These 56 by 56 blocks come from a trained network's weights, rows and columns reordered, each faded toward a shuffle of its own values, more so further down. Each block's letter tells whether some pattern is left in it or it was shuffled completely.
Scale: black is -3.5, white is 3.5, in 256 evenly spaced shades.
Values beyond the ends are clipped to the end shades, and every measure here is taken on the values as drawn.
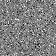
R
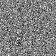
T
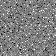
R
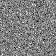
R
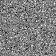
R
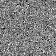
R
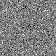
T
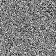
R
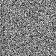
R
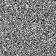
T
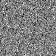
T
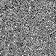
T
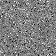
R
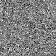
T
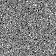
R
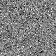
T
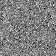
R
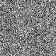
T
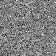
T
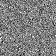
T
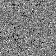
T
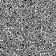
T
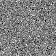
R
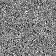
R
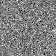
R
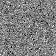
R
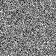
R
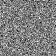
R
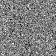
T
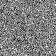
R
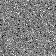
R
